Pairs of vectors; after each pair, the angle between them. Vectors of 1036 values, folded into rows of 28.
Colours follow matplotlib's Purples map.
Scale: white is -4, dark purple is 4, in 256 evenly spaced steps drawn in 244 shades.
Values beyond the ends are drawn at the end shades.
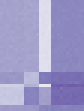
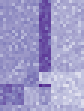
nearly opposite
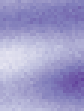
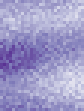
nearly opposite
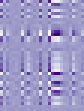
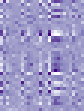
nearly opposite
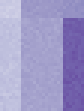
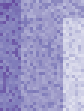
nearly opposite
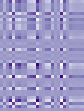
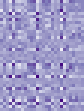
nearly opposite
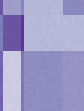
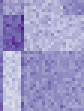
nearly parallel
